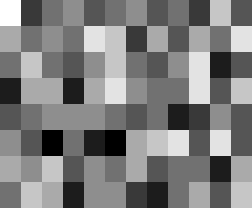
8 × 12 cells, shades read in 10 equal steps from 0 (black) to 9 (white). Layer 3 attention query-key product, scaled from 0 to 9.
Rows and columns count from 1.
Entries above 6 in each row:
2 3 3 3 0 3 1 2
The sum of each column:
38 38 37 26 38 39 33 31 33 39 32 40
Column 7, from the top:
5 2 4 5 3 6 6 2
